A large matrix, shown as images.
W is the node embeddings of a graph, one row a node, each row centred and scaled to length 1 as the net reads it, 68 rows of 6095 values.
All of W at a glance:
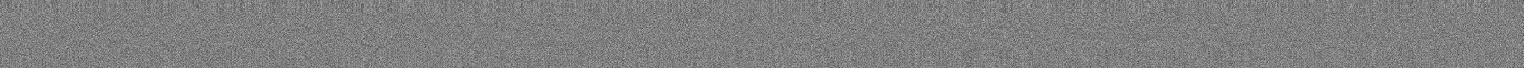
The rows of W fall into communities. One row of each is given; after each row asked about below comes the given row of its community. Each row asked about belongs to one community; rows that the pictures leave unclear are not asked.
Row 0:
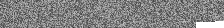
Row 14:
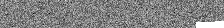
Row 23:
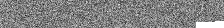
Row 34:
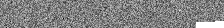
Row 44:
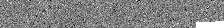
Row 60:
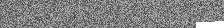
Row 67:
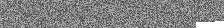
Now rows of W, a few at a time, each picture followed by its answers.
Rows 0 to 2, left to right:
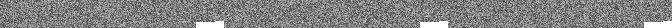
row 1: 67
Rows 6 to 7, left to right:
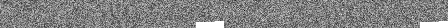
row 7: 0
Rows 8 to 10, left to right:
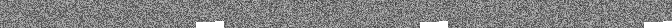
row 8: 67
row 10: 0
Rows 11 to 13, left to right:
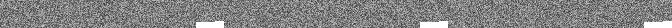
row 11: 60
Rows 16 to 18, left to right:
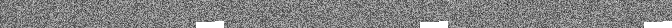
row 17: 67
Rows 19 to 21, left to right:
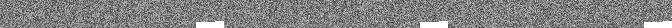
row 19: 60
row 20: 60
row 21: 34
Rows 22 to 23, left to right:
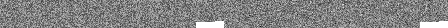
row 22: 60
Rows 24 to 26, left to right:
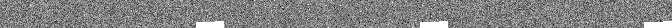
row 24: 44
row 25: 44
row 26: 0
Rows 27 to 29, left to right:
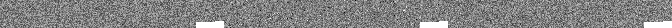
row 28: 34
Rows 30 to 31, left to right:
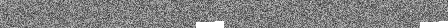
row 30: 14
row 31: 23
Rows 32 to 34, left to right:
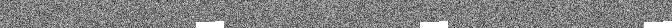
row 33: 0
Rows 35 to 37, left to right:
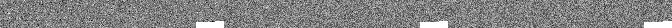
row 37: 34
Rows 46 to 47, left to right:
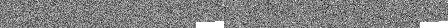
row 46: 60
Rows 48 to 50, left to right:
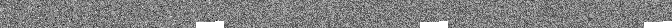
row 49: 0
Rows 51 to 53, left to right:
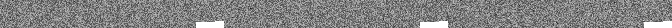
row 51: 60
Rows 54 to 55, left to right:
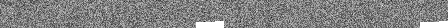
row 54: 0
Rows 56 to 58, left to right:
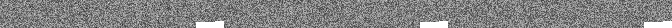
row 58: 67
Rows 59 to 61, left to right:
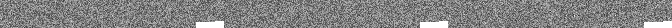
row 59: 14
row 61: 44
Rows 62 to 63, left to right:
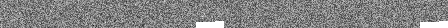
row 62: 67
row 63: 60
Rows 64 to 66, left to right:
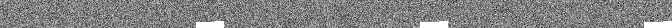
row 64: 14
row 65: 44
